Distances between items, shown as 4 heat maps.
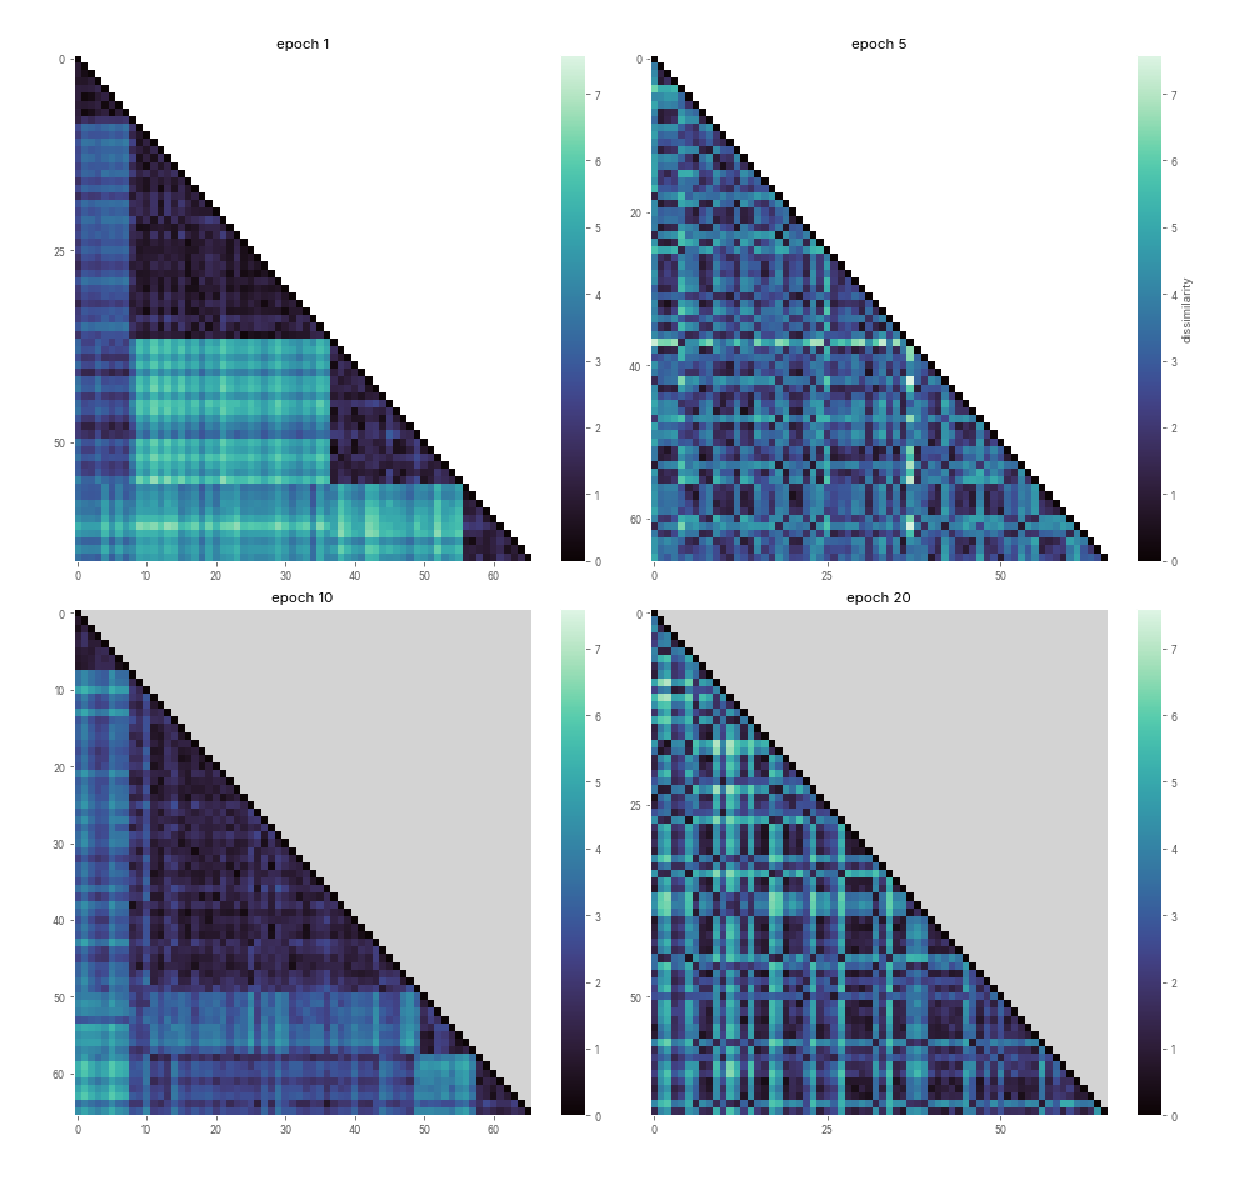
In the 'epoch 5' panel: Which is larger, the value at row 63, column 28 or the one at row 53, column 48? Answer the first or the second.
the second
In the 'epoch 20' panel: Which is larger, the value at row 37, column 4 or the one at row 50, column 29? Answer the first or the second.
the first
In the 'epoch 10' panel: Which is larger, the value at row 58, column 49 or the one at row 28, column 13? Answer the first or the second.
the first
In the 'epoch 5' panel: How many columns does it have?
66
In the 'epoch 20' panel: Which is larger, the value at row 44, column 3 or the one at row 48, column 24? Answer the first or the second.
the second
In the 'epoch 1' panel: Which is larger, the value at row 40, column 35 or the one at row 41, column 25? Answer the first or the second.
the first
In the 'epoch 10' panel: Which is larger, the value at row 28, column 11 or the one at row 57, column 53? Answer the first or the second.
the second
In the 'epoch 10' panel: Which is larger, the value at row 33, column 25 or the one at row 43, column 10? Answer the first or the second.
the second
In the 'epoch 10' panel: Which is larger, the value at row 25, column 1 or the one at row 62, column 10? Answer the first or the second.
the first
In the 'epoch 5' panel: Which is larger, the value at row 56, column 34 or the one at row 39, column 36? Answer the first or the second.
the second
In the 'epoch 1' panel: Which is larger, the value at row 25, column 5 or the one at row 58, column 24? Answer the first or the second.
the second
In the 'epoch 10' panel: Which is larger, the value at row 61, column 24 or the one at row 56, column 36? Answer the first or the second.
the second
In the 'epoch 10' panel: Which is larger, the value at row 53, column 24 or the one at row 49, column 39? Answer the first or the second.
the first
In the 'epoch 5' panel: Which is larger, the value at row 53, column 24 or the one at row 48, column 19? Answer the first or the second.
the first
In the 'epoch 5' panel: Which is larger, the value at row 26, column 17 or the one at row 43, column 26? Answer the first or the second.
the first
